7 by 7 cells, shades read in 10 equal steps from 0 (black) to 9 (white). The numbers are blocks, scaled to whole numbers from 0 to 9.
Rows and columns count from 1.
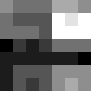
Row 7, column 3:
2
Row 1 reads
5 4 4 4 6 6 5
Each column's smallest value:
0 1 1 1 1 1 0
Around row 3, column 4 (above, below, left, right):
3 2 4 9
